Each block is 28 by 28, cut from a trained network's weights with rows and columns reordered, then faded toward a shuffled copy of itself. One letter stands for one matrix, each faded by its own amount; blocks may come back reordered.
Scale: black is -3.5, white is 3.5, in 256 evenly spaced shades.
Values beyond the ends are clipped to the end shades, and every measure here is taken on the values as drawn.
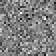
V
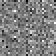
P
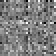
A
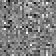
P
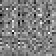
A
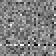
P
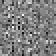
P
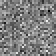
V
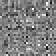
A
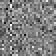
V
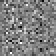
P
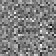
V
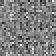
P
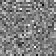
V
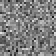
V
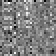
A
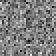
V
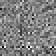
P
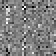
P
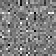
A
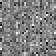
P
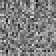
V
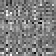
A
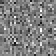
V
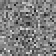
V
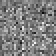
V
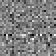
P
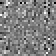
A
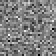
V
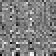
A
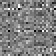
A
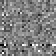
P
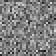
V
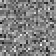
V
